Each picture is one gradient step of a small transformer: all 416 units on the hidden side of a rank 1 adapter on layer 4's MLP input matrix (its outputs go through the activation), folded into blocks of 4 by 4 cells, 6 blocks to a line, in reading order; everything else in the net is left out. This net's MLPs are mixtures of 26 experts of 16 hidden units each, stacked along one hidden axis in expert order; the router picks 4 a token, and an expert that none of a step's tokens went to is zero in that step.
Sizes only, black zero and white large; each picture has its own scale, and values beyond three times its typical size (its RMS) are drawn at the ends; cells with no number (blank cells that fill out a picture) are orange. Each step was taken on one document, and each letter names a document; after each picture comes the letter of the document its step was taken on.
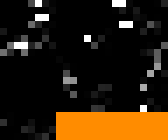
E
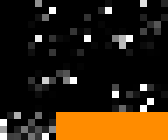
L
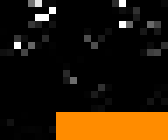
E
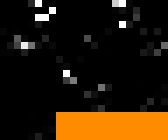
E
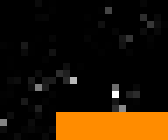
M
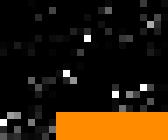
L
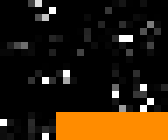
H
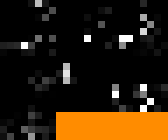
H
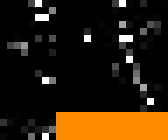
H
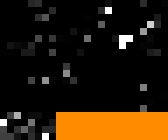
L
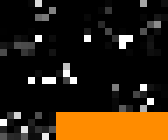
L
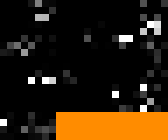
H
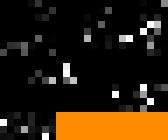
H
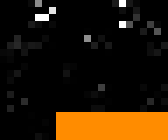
E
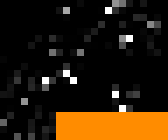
M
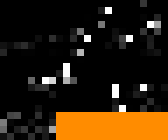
L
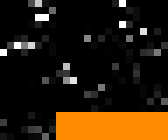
E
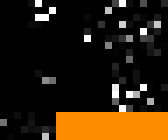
H
